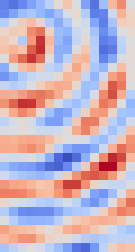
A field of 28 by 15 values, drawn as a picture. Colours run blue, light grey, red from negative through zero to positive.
Slope: none. Mirror symmetry: none. Odd rows or columns: none. Rings: centred on the top left. Average level on the scale: 50%. Ninth with the highest average: middle right.
